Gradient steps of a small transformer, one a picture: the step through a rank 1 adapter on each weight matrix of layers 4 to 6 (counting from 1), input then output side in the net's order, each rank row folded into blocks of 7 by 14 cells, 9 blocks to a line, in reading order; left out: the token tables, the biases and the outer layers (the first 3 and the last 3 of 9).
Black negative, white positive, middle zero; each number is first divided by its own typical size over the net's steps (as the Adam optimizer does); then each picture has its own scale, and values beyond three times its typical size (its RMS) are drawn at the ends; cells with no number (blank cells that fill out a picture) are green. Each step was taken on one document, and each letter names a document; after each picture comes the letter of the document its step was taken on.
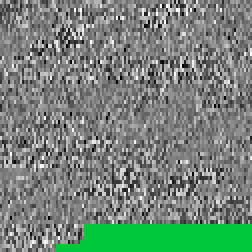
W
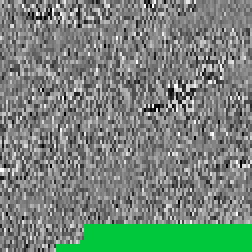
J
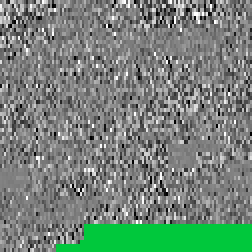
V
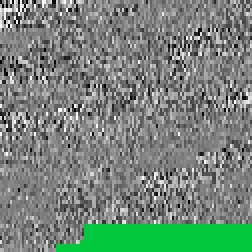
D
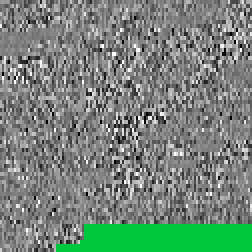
J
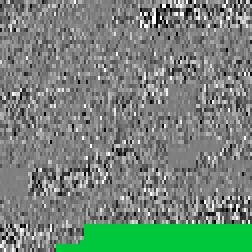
V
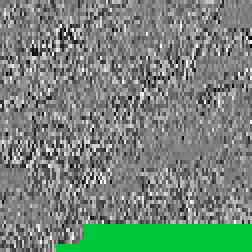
W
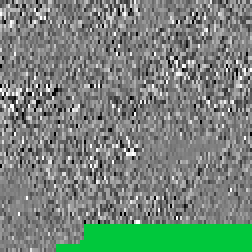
V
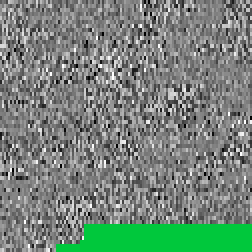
J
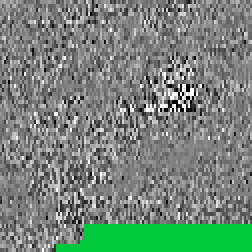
W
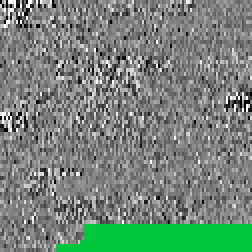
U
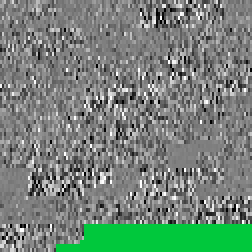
V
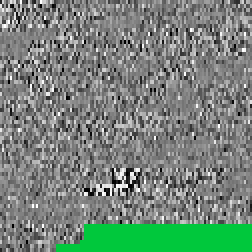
W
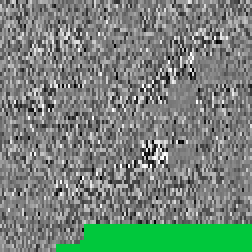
W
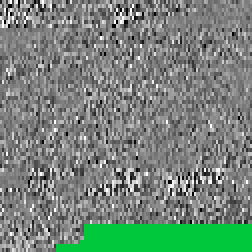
U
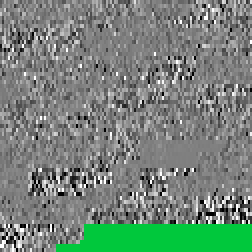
V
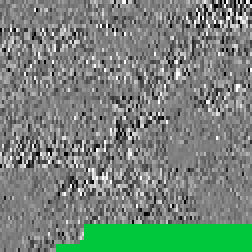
V
